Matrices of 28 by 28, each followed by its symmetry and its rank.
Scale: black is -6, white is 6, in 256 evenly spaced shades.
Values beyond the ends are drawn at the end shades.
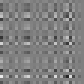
neither, rank one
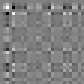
symmetric, rank two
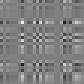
symmetric, rank one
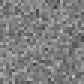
neither, full rank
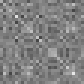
symmetric, rank five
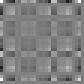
symmetric, rank one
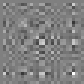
symmetric, rank two
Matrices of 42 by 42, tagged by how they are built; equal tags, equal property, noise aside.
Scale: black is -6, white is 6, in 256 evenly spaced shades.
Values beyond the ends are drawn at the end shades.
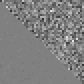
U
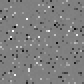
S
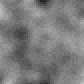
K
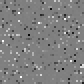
S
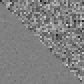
U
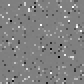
S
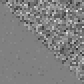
U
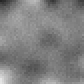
K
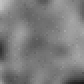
K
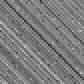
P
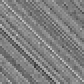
P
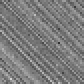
P
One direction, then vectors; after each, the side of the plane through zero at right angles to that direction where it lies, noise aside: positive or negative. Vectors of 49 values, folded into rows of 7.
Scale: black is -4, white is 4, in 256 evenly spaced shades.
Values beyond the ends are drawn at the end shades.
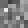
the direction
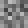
negative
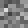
positive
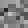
negative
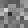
positive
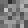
positive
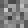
positive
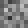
positive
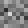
negative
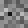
positive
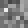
positive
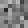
negative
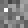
positive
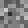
positive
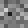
positive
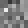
positive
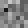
negative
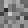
negative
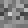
negative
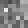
positive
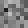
negative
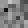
negative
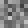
negative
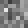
positive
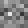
negative
